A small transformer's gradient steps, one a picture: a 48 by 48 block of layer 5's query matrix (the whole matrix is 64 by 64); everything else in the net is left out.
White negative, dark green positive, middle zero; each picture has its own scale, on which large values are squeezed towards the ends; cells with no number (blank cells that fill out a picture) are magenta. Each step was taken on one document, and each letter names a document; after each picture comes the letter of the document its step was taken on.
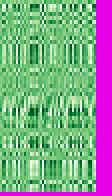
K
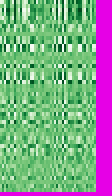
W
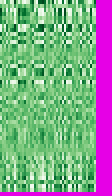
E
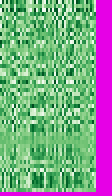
E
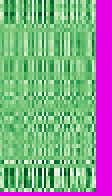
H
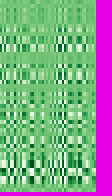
W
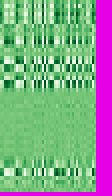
H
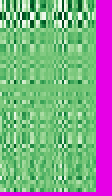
W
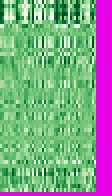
H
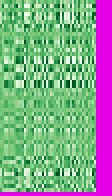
H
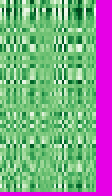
W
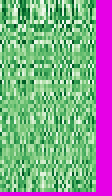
E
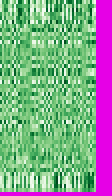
E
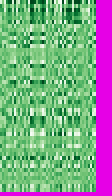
E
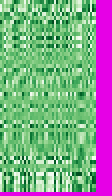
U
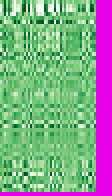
U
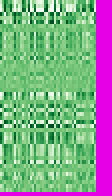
U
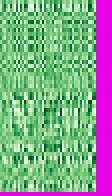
K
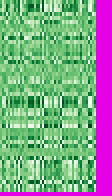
K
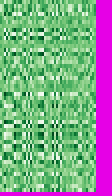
U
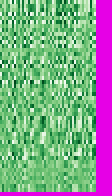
E
